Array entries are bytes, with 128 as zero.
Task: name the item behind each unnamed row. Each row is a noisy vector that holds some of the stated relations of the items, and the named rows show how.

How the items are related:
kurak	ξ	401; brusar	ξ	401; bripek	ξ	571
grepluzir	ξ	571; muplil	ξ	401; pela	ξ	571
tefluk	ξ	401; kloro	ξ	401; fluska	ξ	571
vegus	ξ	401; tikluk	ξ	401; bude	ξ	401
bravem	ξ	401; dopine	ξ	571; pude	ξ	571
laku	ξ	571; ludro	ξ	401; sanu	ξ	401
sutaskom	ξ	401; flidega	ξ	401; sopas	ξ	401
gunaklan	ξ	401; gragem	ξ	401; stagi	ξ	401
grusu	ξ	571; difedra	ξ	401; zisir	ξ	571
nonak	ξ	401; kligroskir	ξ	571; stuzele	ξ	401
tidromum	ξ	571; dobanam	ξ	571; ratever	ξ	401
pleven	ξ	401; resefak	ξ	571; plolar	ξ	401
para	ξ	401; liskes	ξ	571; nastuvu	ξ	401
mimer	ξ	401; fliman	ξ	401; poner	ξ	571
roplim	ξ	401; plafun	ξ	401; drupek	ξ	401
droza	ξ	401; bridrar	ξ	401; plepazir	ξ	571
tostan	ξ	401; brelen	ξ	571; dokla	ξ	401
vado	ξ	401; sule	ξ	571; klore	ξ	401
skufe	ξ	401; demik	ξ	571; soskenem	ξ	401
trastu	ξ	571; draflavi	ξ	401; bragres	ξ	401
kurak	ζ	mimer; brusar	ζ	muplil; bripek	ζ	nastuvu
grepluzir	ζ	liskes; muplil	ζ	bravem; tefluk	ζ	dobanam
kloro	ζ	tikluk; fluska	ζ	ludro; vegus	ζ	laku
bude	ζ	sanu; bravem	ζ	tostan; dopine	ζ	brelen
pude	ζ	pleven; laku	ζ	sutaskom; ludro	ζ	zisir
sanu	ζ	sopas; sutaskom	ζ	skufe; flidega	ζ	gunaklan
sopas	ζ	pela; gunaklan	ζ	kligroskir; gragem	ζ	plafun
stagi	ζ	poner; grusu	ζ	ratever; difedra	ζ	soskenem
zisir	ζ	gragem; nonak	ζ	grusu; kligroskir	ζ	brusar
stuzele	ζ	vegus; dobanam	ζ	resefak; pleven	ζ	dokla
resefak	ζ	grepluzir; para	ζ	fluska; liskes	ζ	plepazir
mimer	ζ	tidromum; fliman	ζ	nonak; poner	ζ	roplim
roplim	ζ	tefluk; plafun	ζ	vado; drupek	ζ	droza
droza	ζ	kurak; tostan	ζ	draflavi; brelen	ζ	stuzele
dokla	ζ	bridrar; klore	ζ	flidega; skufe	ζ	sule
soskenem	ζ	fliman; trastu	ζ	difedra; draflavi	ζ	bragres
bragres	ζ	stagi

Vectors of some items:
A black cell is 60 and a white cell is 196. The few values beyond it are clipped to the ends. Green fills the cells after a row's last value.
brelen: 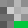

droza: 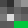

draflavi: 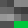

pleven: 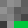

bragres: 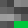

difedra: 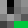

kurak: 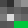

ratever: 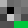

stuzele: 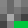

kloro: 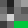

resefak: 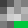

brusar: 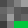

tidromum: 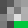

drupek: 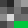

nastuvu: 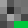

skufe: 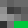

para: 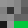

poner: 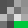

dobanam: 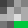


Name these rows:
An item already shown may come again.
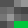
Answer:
bravem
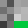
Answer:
bripek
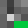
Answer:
tikluk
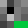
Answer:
nonak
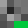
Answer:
nastuvu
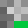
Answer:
brelen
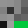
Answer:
para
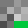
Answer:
laku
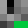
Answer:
difedra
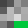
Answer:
dobanam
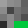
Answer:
ludro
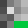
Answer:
kligroskir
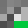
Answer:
sule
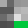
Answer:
grusu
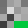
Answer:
pude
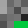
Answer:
vado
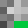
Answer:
dopine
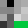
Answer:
trastu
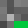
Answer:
plolar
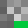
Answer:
pela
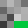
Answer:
fluska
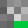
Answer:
pela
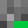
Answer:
vegus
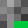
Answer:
bridrar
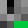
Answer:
difedra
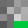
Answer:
demik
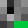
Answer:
fliman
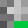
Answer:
dopine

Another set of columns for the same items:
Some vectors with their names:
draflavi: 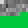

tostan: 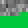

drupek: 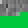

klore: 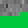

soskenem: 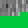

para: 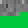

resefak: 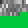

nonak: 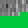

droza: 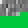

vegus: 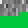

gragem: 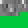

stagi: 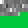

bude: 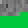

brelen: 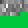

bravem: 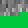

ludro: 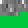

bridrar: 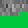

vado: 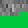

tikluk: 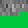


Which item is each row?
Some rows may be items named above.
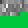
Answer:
brelen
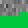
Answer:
skufe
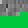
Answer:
drupek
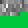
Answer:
brelen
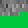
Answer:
ratever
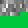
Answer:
laku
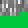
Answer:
poner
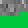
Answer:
plafun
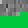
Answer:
drupek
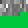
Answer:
fluska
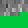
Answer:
muplil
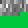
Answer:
zisir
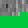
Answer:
difedra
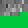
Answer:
brusar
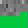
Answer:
para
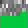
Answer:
dobanam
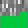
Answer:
poner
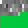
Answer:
roplim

